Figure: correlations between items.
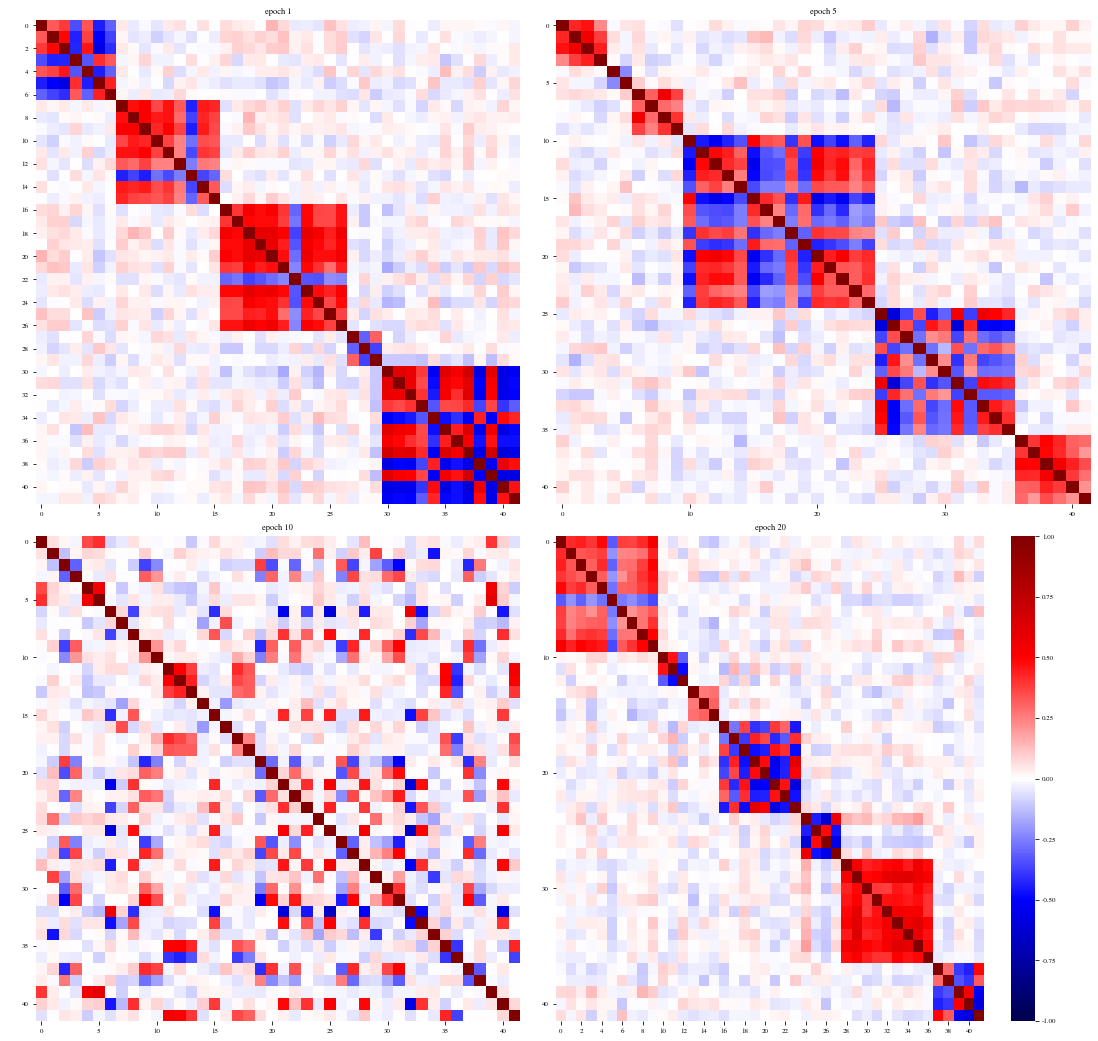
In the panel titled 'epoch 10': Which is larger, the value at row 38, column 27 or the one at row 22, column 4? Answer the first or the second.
the second
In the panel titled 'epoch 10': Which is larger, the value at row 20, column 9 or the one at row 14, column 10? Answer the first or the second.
the first
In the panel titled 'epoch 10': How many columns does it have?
42
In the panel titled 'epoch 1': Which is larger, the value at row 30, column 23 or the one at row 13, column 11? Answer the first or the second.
the first
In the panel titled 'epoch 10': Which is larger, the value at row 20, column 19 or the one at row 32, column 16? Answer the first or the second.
the second
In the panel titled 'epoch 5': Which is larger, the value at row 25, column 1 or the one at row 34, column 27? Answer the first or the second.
the first
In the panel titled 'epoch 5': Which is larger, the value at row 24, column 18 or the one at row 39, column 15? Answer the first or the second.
the first
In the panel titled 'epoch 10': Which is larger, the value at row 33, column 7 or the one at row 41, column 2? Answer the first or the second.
the second
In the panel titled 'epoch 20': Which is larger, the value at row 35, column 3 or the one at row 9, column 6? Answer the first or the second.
the second
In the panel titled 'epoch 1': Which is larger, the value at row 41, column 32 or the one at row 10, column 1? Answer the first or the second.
the second
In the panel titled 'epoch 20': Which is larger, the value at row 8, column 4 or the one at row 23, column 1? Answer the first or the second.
the first
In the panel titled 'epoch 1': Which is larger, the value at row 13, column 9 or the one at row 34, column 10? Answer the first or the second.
the second
